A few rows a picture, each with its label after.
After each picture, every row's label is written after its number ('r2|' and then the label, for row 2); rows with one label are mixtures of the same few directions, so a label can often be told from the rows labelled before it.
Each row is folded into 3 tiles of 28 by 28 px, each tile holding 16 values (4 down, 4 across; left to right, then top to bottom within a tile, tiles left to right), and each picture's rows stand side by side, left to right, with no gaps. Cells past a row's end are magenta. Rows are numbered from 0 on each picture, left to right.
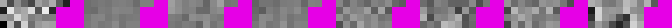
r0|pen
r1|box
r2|box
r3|box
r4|pen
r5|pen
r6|pen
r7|pen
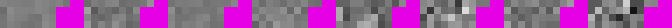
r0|pen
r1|pen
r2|pen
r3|pen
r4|pen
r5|box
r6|pen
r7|box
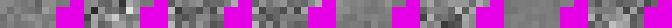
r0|box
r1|box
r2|pen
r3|pen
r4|box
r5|pen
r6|box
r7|pen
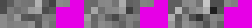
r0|box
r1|box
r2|box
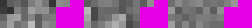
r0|box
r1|pen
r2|pen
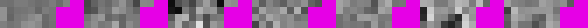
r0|pen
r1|box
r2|box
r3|pen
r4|box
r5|pen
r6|pen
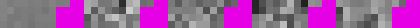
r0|box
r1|box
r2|pen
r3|box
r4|pen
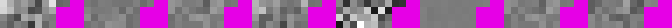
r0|box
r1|pen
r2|box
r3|box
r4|pen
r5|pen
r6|box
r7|box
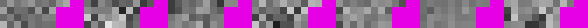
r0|pen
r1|pen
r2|box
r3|pen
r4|pen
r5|box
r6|pen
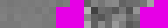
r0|pen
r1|pen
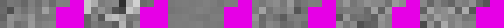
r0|box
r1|box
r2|box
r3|box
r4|pen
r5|pen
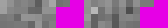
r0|box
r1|box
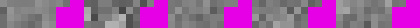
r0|pen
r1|pen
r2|box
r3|pen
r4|box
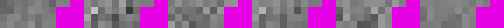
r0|box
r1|box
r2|pen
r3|box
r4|pen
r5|pen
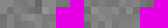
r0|box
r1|pen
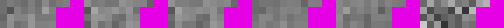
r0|box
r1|pen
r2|pen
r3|box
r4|box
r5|pen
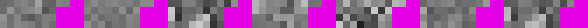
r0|box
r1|pen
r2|pen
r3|box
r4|pen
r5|pen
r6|pen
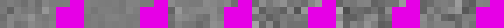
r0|box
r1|box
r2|pen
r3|pen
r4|pen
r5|box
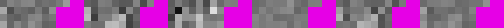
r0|pen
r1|pen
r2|box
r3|box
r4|pen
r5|pen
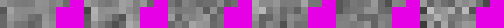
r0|pen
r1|pen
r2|pen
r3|box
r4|box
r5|pen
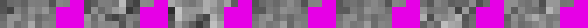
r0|box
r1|box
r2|pen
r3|box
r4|box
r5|pen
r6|box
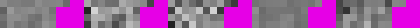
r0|pen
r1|pen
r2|pen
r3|pen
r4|box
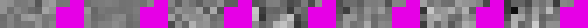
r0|box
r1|pen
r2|pen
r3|pen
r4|box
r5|pen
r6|box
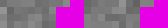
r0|pen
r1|box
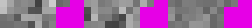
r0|box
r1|pen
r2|pen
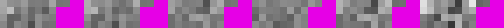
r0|box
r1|box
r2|box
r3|pen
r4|box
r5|box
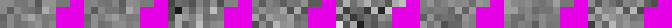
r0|box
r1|box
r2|box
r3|pen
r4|pen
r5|pen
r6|box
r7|pen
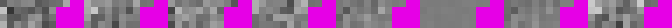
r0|pen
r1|box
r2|pen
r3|box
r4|box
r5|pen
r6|box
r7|box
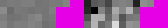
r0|pen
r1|box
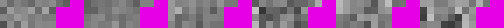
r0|pen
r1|box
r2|box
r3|pen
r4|box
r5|pen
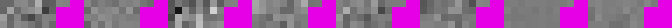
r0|box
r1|pen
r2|box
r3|box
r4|box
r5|box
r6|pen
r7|pen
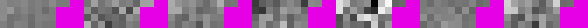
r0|box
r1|pen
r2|box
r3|box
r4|box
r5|pen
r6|box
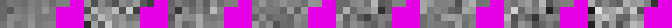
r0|box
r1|pen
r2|box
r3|pen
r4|box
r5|box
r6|box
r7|pen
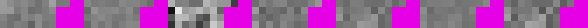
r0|box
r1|pen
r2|pen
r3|pen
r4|pen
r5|pen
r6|pen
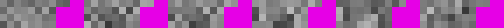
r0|pen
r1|pen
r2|pen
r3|pen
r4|pen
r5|box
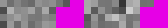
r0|pen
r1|box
